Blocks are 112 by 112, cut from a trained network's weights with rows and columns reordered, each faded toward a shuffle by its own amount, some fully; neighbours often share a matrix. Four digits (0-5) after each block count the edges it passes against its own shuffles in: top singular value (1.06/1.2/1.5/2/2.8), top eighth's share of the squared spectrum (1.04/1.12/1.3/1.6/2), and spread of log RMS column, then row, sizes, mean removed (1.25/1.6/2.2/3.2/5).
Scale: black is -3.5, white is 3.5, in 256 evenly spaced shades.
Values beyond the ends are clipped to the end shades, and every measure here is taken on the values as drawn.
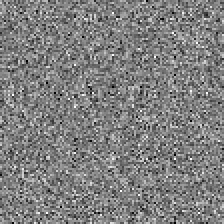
3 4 2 2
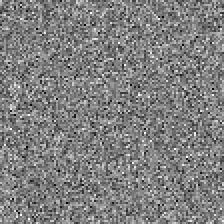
0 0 0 0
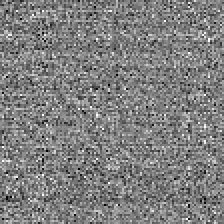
3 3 3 1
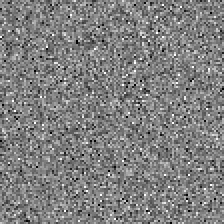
0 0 0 0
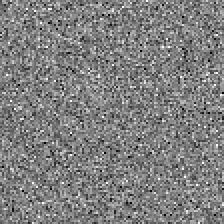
0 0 0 0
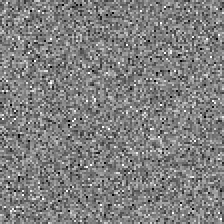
0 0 0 0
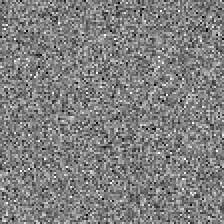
0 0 0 0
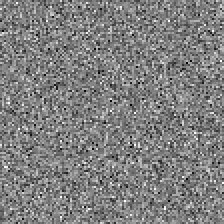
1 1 0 0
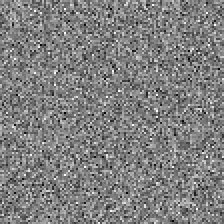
2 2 0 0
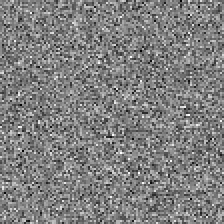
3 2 0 0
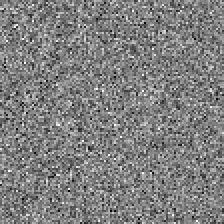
2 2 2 0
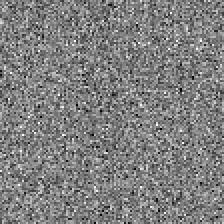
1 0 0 0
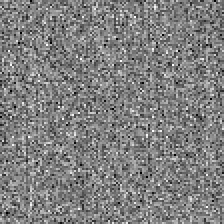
2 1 0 0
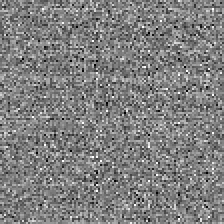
2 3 2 1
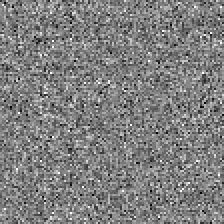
2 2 2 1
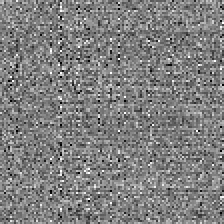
3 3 3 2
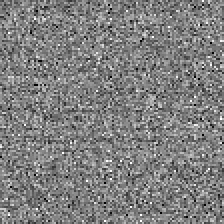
2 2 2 0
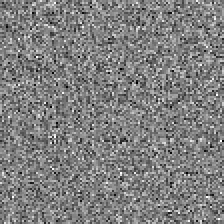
2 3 1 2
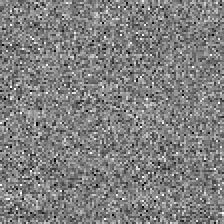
1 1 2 0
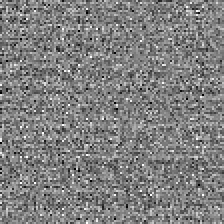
3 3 3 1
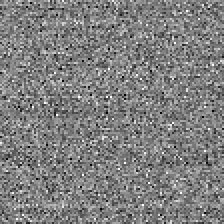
2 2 1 0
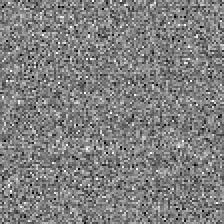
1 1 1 0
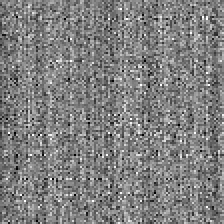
4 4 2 3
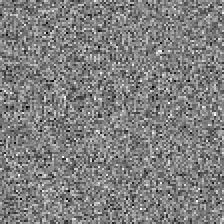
3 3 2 1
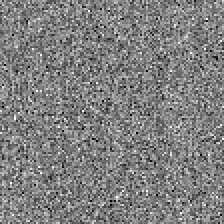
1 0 0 0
